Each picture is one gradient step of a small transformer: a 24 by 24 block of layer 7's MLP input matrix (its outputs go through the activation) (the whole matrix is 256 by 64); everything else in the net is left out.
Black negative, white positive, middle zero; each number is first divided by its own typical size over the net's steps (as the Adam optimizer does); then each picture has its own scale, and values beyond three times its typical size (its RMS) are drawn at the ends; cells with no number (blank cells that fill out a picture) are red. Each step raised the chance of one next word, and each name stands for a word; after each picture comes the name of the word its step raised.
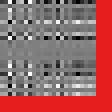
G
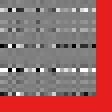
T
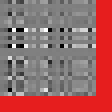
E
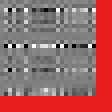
T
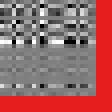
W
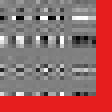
T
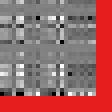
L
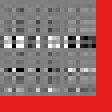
T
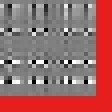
L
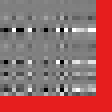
E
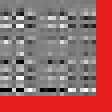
W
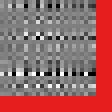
G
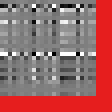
W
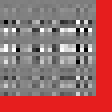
E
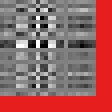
W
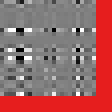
E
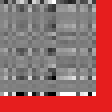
L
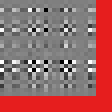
T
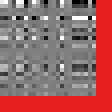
G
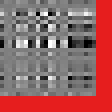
W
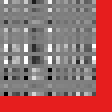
E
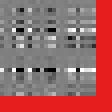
T
